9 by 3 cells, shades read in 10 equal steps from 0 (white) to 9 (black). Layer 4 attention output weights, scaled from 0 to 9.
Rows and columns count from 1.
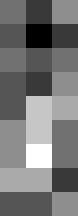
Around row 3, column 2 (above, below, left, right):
9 7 5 5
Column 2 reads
7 9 6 7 2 2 0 3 6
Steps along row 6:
down up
